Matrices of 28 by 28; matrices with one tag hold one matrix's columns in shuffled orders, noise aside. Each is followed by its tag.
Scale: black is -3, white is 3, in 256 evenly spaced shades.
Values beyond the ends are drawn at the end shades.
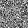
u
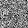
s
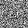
s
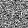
s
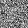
u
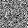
s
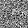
s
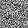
s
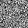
u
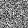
s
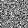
s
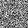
s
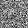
s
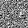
s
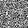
s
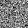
u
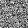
u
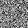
u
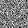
s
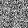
u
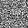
s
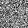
u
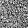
u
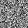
u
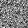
u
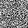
s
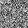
u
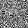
s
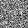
s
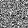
s
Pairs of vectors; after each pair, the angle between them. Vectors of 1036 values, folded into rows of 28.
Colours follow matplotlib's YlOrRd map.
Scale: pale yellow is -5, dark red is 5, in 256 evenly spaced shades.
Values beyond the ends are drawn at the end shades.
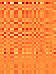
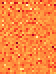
partly aligned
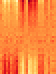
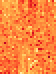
partly aligned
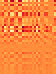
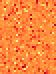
orthogonal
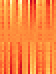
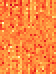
partly opposed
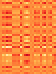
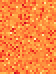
orthogonal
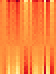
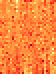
partly opposed
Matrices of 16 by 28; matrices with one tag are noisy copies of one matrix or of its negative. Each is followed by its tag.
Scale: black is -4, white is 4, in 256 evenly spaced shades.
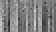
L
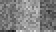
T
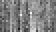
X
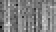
L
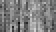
X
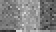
T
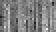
L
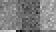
T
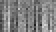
L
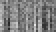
L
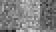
T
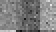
T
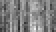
X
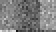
T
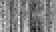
X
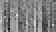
L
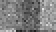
T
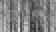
X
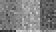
T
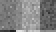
T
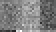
T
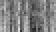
X
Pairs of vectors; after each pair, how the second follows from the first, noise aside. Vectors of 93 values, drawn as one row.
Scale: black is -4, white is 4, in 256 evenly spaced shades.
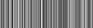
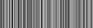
sign-scrambled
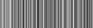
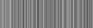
shrunk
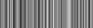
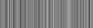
shrunk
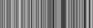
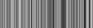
copied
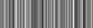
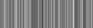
shrunk
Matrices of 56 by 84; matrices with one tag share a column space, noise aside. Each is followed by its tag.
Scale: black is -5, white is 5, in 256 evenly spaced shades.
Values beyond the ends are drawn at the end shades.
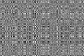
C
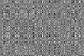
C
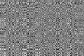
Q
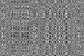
C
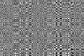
Q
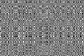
C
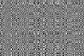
Q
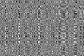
C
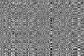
Q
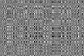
C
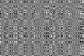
C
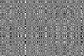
C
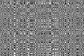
Q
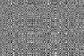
Q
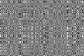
C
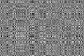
C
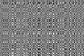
Q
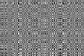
Q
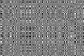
C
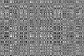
C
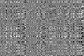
C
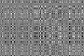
C
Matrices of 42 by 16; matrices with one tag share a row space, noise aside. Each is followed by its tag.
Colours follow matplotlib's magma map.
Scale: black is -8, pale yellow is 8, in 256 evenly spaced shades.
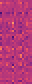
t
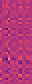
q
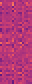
t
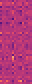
t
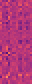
q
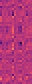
t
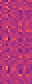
q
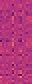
t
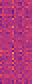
t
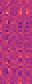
q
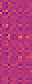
q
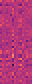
t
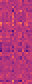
t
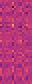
t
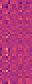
q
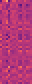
q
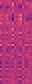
t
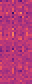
t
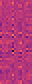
t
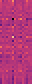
t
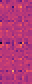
t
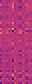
t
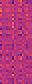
t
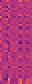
q
